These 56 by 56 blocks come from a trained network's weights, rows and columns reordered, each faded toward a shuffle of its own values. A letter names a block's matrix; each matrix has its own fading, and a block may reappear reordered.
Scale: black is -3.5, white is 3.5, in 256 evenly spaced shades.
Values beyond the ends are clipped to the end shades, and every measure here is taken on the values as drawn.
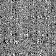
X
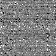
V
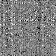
X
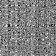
X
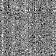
X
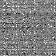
V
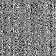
X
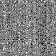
X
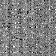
X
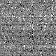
V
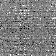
V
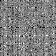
X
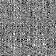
X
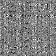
X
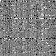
X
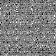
V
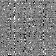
V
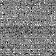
V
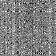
X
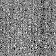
X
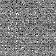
V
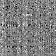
X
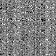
X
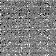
V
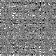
V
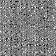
X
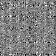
X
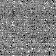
V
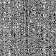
X
